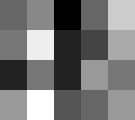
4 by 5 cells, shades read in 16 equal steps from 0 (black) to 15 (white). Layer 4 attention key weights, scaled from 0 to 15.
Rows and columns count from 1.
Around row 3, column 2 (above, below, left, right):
14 15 2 2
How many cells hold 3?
0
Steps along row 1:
up down up up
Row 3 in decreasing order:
9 7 7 2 2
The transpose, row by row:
6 7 2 9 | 8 14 7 15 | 0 2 2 5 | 6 4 9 6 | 12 10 7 9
